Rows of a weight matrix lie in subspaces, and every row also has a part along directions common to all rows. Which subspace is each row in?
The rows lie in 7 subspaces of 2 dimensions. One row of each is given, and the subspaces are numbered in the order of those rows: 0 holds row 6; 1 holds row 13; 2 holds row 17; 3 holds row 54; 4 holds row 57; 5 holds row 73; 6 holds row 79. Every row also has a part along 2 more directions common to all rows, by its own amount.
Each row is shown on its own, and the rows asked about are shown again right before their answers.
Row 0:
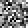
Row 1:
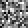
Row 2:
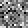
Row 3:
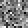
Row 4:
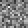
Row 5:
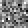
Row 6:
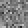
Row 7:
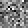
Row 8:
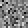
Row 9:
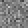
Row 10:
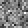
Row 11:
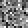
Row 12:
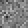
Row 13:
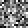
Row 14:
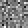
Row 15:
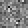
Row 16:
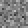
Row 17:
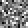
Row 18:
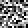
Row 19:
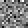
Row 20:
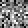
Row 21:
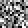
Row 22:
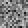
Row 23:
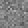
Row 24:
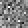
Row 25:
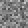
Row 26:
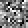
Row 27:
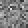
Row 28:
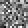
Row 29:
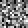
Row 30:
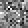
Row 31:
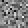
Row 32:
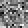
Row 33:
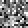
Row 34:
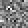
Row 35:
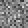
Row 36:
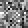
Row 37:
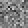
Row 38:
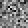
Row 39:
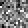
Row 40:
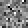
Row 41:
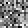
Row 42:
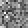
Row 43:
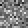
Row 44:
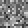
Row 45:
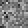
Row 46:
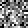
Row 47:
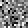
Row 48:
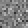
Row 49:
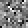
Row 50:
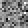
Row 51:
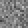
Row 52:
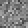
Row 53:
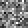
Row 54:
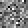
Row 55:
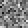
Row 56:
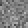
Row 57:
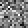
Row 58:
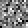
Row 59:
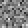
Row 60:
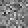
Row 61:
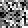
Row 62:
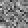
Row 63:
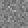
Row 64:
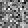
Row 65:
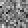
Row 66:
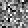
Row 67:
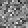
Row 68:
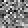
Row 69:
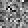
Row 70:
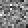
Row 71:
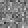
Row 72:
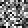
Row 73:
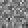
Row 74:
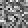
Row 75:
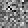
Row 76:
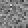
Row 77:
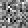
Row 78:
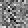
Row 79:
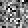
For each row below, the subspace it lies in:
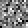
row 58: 5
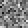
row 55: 5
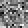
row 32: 0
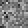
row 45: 3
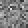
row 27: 0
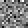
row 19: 2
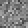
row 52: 5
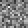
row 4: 4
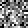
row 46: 4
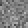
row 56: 2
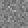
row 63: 1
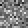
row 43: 0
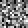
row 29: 4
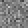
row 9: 2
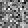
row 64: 1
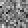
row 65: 6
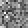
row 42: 3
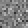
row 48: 5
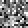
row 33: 1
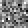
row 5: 4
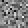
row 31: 2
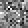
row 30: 1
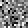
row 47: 2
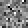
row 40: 5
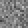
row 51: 6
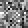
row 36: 1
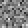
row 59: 5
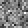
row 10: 4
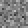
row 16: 1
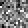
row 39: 6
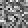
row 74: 6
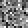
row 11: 4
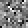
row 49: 5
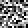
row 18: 0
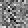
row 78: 6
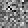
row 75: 2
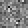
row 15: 1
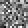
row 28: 0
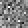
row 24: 0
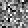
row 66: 3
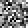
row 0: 0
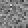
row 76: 0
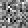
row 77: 3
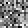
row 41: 6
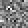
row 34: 6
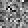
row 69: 6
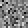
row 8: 2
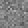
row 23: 2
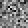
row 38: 5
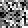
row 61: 1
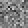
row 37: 3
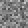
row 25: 1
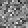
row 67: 5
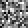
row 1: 3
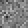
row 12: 3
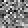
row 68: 2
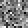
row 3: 4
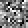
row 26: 5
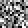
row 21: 6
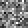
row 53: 3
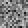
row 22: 0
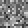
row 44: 1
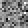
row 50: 4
